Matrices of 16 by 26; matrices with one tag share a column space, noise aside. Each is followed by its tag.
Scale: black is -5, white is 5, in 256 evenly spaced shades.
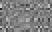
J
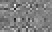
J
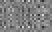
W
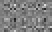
J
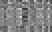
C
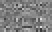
J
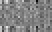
C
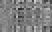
C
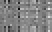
C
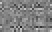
J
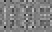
W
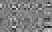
J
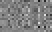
W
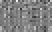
C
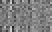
C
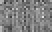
C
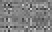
J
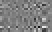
J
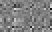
J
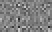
J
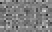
W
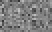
W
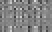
C
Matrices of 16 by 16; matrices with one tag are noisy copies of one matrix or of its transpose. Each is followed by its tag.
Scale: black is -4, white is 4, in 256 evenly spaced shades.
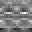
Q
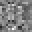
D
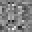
D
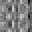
Q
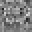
D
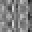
Q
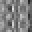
Q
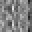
Q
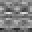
Q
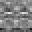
Q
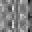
Q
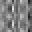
Q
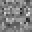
D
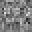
D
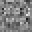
D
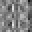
Q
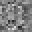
D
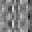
Q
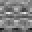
Q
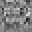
D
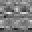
Q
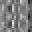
Q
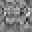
D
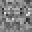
D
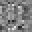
D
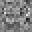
D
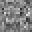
D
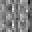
Q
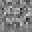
D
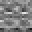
Q
